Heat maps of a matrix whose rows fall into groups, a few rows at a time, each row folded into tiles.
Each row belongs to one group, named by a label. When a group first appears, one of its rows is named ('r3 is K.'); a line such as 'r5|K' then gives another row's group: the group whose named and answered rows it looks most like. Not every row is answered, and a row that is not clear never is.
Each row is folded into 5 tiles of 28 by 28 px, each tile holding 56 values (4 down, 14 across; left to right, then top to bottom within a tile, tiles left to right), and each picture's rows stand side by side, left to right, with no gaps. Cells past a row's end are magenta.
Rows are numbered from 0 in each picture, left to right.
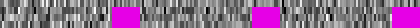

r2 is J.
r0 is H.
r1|J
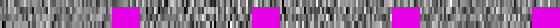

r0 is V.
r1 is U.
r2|J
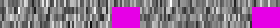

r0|H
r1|J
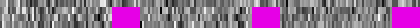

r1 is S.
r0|S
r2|V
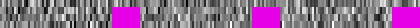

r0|U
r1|U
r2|S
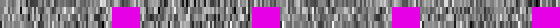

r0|S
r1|U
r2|S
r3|V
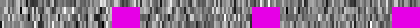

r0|S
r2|U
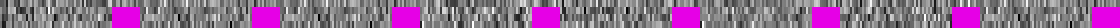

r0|V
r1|H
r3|S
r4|J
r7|H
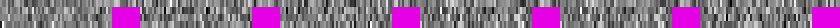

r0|S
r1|J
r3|V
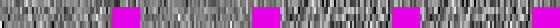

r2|U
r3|U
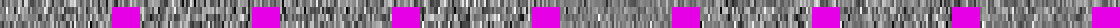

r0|H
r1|U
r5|S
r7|S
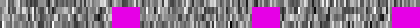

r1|H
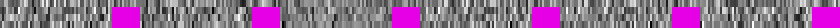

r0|H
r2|V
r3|H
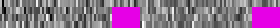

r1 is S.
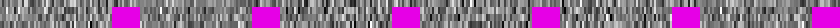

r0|H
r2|U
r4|J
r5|V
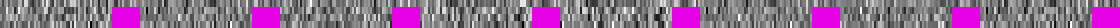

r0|H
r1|U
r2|J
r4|S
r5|U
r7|U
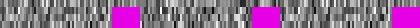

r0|H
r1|V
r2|H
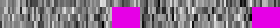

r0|S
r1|V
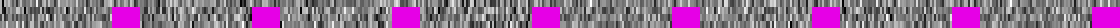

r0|J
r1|V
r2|S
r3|U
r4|J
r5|H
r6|J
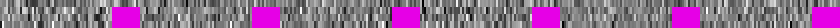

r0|S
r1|U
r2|V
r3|J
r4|V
